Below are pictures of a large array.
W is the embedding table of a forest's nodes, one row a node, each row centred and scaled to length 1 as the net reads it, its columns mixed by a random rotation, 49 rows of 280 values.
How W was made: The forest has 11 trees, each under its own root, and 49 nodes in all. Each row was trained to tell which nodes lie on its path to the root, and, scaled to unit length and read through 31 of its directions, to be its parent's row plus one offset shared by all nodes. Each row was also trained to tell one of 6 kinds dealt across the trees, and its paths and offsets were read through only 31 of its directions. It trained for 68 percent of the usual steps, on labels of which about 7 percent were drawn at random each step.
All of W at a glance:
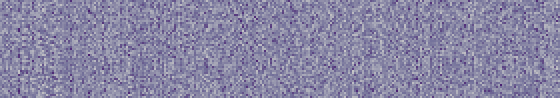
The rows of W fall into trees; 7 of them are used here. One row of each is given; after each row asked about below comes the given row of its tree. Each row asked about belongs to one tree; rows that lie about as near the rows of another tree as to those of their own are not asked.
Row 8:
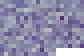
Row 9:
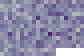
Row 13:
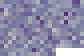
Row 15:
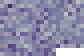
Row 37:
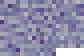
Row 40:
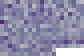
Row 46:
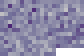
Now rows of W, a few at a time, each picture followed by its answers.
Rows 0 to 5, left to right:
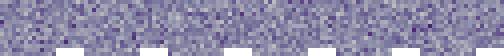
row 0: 8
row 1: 13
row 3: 40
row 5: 46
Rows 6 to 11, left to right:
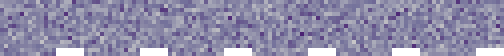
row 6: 46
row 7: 8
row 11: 40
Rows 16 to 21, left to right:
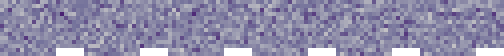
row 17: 8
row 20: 8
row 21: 13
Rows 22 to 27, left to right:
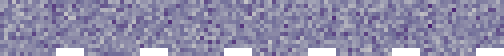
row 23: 8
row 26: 9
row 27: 46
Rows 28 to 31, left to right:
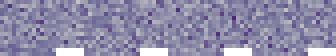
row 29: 13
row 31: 13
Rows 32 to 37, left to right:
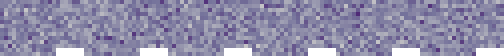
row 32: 40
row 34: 40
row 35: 8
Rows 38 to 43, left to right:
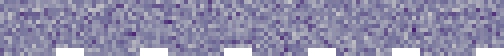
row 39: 9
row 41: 15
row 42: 13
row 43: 13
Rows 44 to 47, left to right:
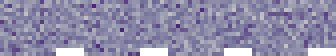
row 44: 9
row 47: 13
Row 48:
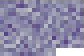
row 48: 8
